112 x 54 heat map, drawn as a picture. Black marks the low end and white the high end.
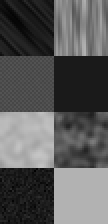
It is made of 4 by 2 panels. Panel 1,1: very low, slanting down to the right, faint in contrast. Panel 1,2: middling, streaked downward. Panel 2,1: low, checkered, faint in contrast. Panel 2,2: very low, flat. Panel 3,1: high, blotchy, faint in contrast. Panel 3,2: low, blotchy. Panel 4,1: very low, fine-grained, faint in contrast. Panel 4,2: high, flat.
